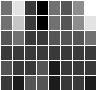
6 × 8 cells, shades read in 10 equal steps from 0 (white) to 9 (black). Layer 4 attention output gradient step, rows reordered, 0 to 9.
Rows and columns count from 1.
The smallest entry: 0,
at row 1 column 8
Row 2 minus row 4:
-2 -5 0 2 -2 -1 -3 -6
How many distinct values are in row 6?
3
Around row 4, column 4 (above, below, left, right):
7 6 7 7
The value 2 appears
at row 2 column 2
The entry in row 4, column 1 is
7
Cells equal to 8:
4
